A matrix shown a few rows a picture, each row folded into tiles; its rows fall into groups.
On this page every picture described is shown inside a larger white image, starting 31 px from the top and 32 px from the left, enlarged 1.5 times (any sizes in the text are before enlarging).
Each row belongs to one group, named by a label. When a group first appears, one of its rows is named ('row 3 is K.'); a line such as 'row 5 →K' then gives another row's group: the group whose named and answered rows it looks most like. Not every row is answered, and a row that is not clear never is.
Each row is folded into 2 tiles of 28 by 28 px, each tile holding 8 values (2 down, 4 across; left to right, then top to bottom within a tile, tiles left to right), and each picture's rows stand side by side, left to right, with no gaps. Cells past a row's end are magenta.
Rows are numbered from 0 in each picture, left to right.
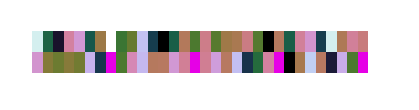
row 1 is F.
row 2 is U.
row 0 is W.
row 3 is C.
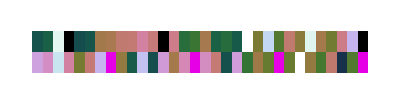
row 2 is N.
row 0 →F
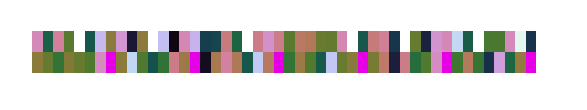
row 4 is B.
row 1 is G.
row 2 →C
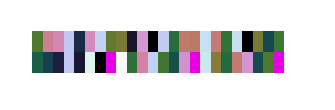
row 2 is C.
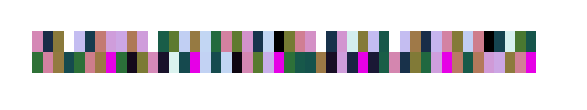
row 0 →G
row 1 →B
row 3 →B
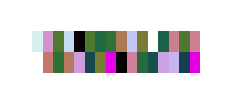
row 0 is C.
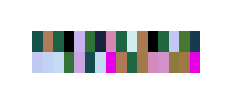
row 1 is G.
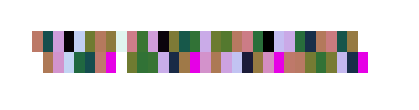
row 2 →U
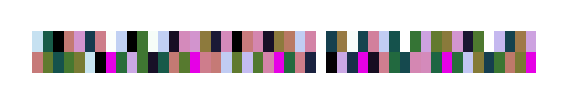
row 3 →B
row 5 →G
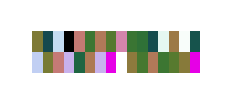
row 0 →F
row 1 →N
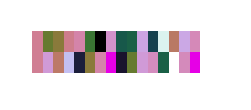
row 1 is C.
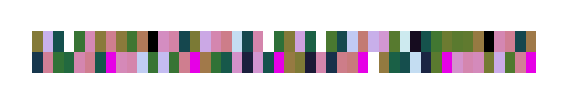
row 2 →B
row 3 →B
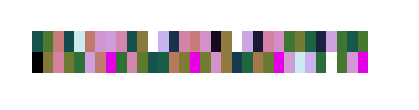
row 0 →C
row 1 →G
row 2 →G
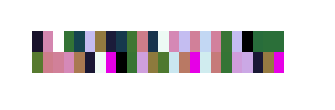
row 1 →C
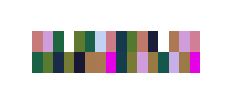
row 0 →B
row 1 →C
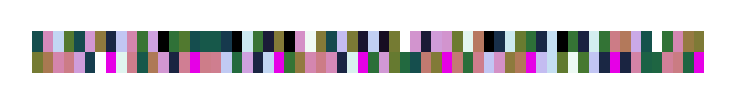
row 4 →G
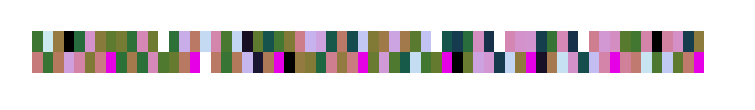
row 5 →C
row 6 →C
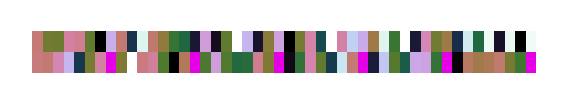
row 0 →U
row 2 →G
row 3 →C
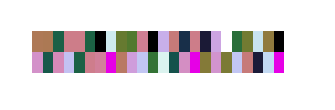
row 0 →U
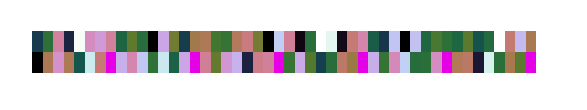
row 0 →C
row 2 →U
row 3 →G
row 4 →F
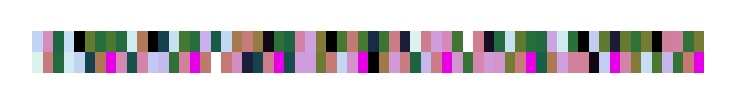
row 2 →U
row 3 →F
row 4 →C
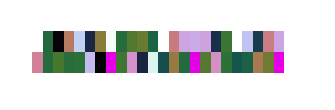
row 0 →W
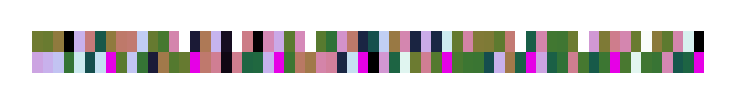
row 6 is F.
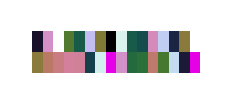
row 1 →W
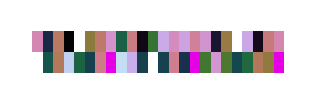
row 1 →N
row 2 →G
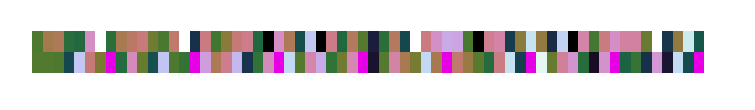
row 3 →F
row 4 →C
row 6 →F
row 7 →B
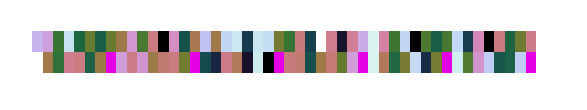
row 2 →B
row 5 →F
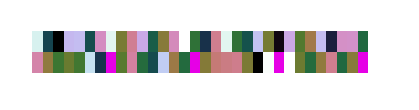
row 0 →W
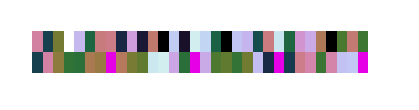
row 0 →G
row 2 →W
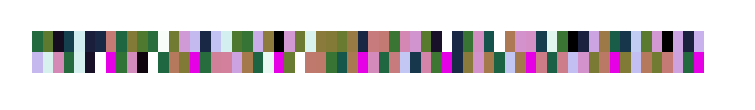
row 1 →N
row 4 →U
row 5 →C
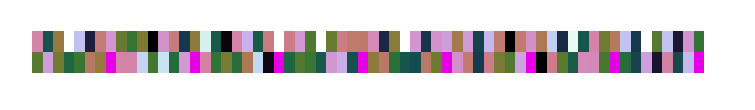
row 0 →G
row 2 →W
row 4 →G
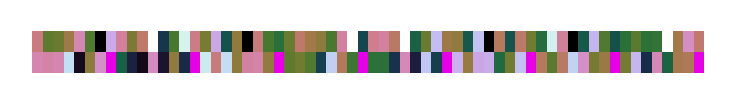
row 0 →U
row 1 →B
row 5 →F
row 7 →N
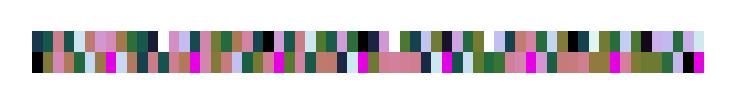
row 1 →N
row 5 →G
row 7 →W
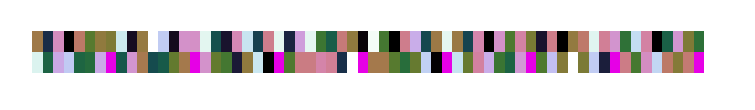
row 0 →F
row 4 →W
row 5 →F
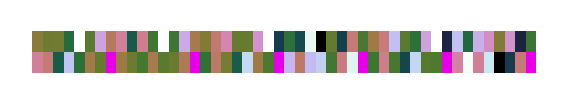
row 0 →N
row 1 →N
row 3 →F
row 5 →U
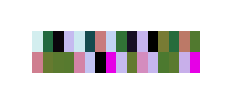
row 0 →W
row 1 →F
